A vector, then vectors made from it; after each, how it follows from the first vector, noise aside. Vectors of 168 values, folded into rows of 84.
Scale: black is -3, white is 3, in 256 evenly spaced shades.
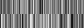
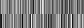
sign-scrambled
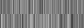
shrunk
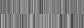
shrunk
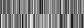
copied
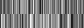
copied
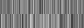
shrunk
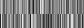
sign-scrambled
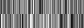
copied
